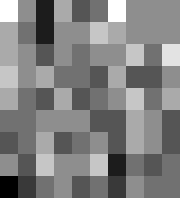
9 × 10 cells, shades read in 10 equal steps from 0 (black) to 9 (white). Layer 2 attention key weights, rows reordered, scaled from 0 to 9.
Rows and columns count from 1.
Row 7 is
3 4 6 3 4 5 3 6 5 3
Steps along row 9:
up up up down up down up down same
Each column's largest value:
9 5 7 6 5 7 9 7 5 8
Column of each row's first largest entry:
1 6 10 1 8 8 3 3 4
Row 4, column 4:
4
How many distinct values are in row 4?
5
